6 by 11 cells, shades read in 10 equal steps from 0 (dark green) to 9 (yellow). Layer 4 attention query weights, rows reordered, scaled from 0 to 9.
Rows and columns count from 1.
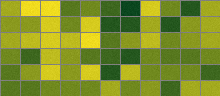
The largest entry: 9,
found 3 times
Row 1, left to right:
6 9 9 3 4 2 0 8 4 1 6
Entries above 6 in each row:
3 2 5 1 3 0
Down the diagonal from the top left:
6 5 8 5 8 6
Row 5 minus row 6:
0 2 4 1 4 -5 3 -1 2 -2 -4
